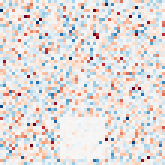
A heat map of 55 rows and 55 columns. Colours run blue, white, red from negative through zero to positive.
No single row or column stands out from its neighbours. There are no regular stripes. Neither half mirrors the other. An odd patch, calmer than its surroundings, sits in the bottom middle. There is no seam. There is no overall slope. The bottom middle is the smoothest part. The texture is fine-grained noise.
